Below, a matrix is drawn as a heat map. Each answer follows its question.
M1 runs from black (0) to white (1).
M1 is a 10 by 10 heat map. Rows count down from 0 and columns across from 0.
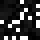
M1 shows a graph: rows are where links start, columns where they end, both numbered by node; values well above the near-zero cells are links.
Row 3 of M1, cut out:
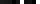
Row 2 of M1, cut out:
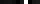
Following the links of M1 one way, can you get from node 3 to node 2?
yes
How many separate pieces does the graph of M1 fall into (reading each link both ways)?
2
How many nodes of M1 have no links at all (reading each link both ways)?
1
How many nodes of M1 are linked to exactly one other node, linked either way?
4
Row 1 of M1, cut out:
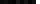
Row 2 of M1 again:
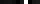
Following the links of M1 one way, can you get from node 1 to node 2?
yes
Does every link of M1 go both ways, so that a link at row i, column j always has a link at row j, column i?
yes
